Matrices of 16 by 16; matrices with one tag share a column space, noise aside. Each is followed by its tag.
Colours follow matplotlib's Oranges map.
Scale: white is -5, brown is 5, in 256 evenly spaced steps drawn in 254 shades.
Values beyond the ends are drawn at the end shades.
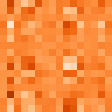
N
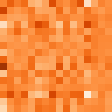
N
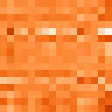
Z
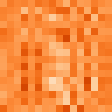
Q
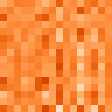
Q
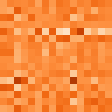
Z
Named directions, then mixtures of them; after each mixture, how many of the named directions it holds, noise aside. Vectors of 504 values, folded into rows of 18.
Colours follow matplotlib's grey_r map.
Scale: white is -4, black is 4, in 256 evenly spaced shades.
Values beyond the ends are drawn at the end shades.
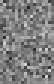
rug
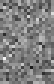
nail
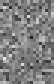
one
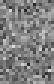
two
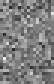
one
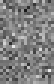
two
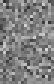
one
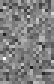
one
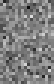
one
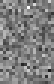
two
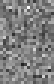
two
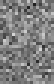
two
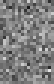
two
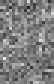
two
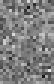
two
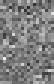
two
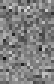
two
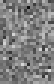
two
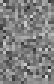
one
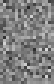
one
